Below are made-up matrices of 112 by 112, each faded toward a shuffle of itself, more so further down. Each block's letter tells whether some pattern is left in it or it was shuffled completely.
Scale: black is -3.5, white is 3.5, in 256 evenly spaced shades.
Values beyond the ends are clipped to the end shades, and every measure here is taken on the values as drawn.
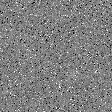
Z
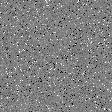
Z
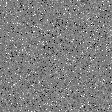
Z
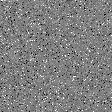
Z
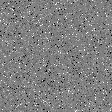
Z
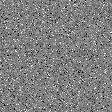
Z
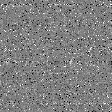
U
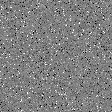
Z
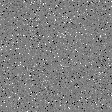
Z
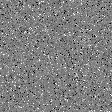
Z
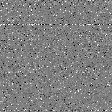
U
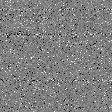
U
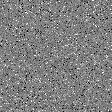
Z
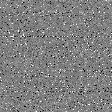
U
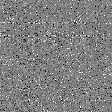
U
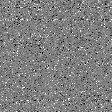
U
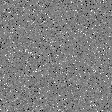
Z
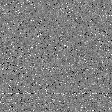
U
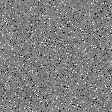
Z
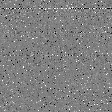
U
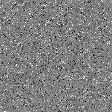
U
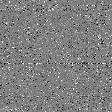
U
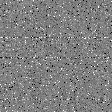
U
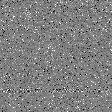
U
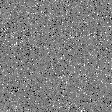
U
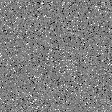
U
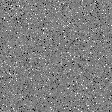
Z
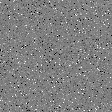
Z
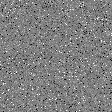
Z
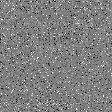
U
